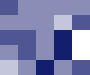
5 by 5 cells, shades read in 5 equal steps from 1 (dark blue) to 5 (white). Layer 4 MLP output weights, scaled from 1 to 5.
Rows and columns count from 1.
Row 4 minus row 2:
0 -1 0 -3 3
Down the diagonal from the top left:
2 3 3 1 2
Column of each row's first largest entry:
2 4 5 5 1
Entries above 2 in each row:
4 4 2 3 3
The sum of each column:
14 13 13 12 17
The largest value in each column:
4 3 3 4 5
